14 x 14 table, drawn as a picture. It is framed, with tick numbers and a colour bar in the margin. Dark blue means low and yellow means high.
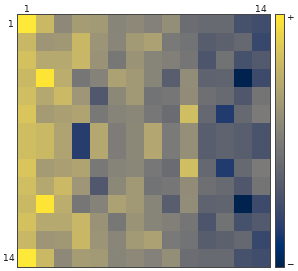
The field climbs toward the left. The values follow a bell shape. It is mirror symmetric from top to bottom.
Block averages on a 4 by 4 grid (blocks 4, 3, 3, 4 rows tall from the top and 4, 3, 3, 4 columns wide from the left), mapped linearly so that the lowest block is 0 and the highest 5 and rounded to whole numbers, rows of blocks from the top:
5 3 2 0
4 3 3 1
4 3 3 1
5 3 2 0
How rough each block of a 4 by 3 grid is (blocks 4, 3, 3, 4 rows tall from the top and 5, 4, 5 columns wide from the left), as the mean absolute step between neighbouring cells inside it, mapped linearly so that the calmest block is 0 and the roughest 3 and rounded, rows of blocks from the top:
101 / 302 / 302 / 101
